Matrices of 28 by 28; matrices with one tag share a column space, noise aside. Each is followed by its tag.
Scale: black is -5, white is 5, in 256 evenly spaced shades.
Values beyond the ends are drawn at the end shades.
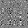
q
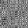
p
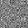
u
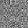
u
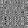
p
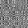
p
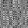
p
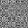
u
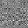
q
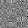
u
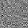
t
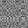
u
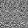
t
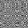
t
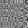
u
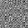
u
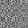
u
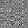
q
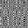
p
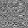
t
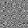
t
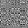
q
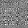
q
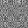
u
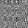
u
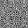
p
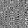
p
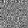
u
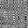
p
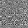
q
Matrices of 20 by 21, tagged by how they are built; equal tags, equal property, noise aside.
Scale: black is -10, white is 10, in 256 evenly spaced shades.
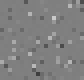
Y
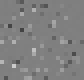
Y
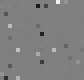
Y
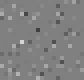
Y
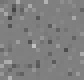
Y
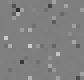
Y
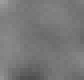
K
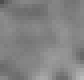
K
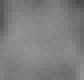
K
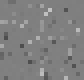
Y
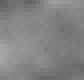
K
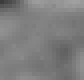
K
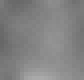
K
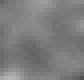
K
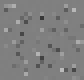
Y
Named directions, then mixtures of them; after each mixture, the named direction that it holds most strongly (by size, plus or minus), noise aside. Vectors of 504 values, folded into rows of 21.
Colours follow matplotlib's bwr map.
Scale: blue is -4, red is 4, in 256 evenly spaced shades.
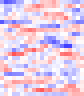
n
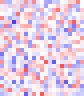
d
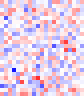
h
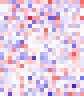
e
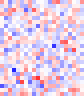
h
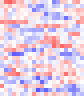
n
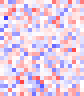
h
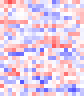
n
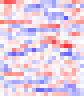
n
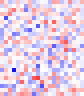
h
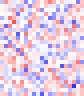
d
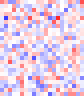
e
